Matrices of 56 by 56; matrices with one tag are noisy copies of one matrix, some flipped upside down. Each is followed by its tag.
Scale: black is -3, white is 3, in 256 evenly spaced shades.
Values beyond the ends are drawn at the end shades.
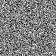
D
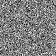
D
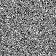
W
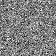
W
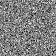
D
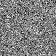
W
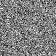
W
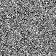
W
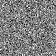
D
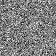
W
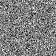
D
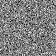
D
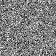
W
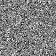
W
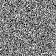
D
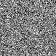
W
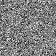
W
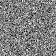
D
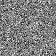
W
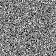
D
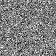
W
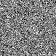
W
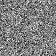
W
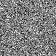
W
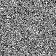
W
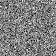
D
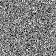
D
